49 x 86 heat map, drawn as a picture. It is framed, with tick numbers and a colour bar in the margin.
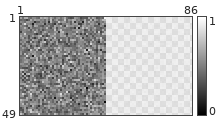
The table splits into one row of 2 panels. Panel 1,1: middling, fine-grained, strong in contrast. Panel 1,2: very high, checkered, faint in contrast.
